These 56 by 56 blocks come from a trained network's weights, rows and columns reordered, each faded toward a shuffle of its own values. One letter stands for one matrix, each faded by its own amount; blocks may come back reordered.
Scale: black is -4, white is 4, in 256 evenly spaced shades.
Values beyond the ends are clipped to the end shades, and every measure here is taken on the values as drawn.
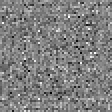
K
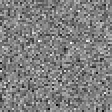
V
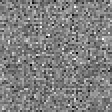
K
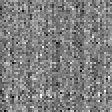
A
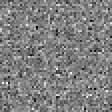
K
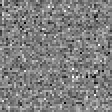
K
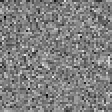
V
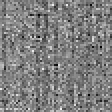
A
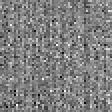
A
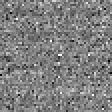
K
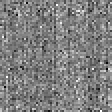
A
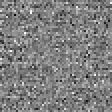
K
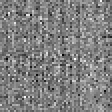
A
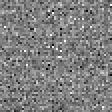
K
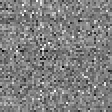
K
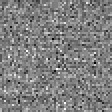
K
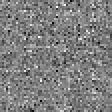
K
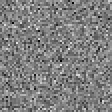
V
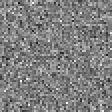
V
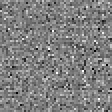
K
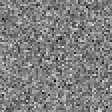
V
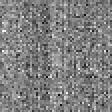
A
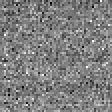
K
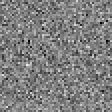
V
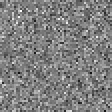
V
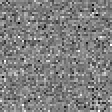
K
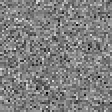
V
